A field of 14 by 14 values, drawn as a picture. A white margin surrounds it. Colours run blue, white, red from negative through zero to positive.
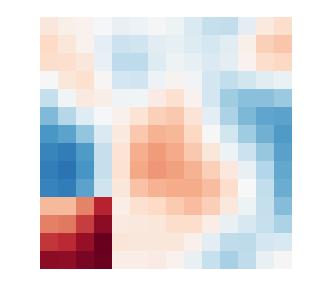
Ninth with the lowest average: middle left. Odd patch: higher, in the bottom left. Grain: blotchy. Roughest part: bottom left.
